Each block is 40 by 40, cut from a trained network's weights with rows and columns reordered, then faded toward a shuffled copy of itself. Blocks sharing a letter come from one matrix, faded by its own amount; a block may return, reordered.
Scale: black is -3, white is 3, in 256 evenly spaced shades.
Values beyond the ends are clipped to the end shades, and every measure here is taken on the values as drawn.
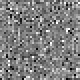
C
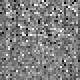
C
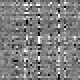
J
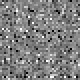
C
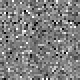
C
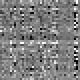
J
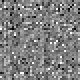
C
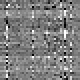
J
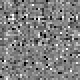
C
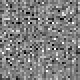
C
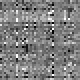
J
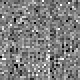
C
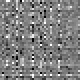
J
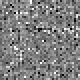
C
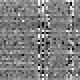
J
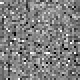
C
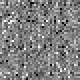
C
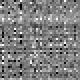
J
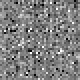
C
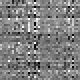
J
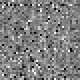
C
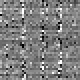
J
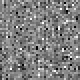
C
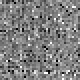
C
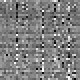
J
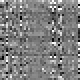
J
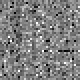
C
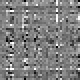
J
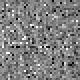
C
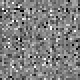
C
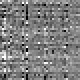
J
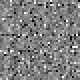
C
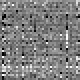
J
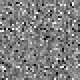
C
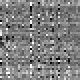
J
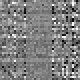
J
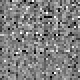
C
